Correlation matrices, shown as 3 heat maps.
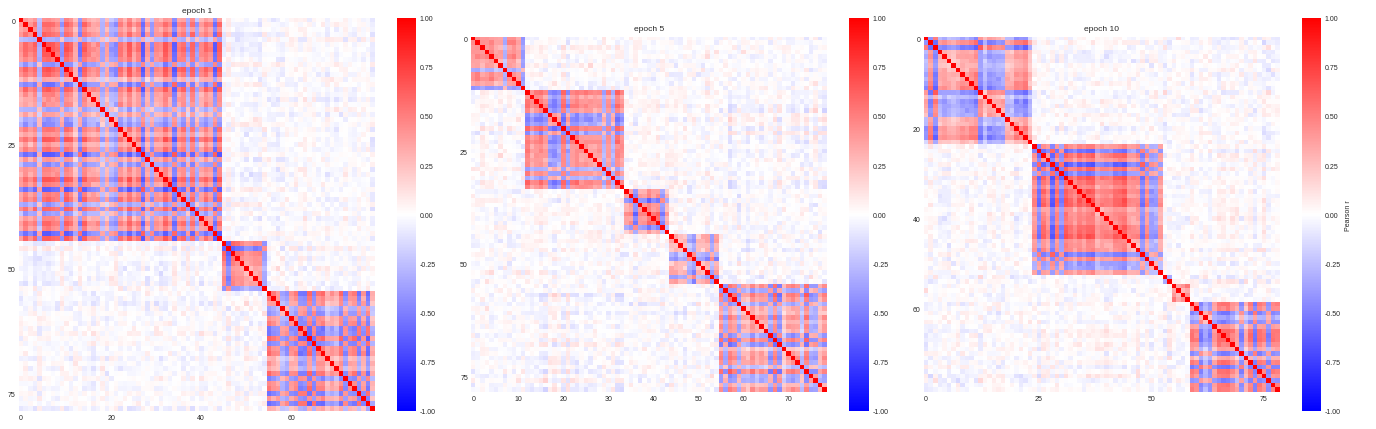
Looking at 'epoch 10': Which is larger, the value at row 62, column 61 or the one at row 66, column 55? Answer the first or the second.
the first
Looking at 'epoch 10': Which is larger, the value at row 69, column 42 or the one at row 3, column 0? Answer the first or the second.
the first
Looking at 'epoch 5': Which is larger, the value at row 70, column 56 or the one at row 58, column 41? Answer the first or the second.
the second
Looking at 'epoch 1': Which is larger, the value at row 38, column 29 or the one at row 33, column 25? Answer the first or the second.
the second
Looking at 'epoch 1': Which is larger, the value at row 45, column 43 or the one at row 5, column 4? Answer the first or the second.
the first
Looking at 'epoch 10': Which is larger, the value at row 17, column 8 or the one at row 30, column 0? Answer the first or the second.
the second
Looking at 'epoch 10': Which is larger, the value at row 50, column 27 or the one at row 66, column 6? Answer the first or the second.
the second
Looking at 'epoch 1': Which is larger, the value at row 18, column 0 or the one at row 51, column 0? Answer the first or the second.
the second
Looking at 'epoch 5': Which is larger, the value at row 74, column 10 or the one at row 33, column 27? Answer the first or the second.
the second
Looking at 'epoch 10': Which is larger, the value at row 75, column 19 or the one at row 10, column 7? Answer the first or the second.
the second
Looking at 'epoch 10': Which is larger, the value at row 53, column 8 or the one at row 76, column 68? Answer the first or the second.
the first
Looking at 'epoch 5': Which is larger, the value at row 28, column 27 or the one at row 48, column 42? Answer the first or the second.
the first
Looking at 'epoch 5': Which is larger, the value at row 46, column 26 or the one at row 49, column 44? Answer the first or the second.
the first
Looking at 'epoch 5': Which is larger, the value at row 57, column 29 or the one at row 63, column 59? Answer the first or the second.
the first
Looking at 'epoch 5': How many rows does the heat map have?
79
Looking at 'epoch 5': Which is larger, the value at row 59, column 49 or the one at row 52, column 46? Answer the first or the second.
the second
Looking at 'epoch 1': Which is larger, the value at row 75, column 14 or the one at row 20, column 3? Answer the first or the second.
the first
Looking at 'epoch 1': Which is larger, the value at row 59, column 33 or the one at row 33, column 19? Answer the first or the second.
the second
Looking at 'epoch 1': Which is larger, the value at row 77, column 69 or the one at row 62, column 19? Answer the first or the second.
the second
